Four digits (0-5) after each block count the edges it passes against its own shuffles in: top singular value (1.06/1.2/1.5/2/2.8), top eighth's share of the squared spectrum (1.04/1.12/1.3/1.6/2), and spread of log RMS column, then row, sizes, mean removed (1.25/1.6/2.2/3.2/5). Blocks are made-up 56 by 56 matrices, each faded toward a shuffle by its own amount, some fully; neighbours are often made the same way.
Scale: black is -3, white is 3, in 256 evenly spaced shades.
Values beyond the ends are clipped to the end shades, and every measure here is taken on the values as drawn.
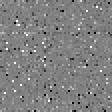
1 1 0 0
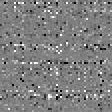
2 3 2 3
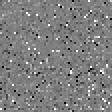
0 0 0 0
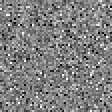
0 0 0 1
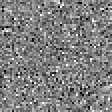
1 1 0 0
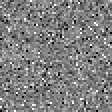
1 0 0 0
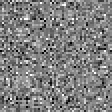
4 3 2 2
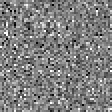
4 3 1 1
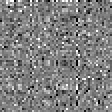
4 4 2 2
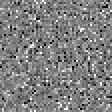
3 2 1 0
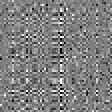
5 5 3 3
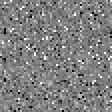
1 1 0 0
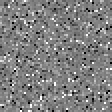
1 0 0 0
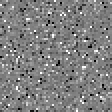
0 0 0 0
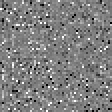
1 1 0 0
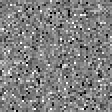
1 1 0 0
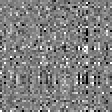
4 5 3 3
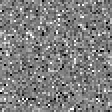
2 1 0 0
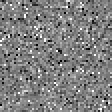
1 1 0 0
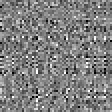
4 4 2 2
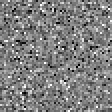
2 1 0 0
